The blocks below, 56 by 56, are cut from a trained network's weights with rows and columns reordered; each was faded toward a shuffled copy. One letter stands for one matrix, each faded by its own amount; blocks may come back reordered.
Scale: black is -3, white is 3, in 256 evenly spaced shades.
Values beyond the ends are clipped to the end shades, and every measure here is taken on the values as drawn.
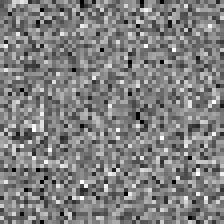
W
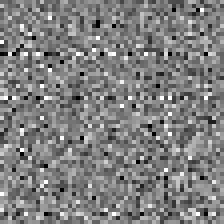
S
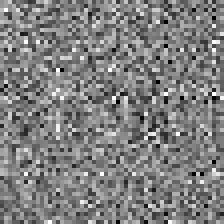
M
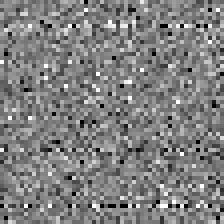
S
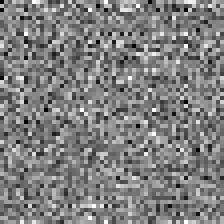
M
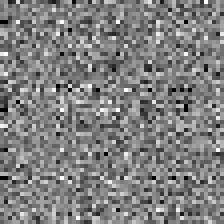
M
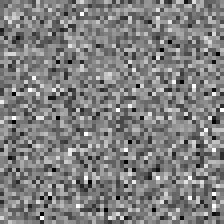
W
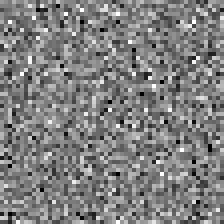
W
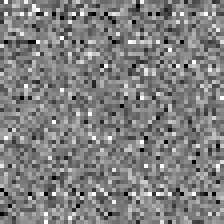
S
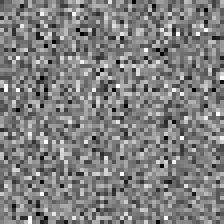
S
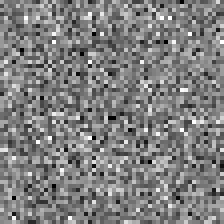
W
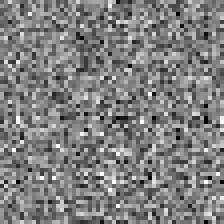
M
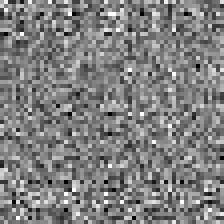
M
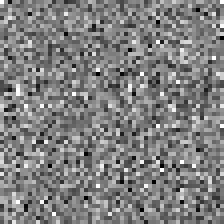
W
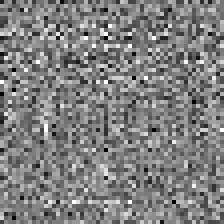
M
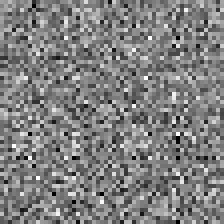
M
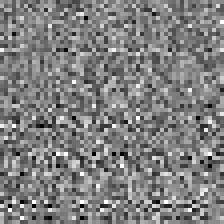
M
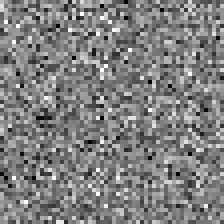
W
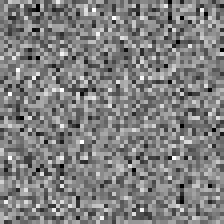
W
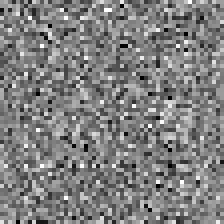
S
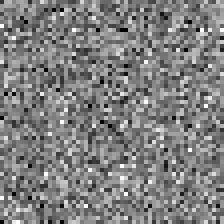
S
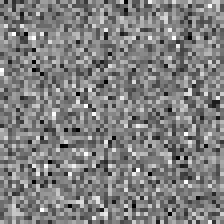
W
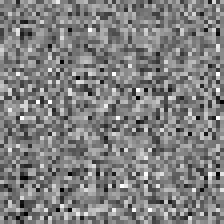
M
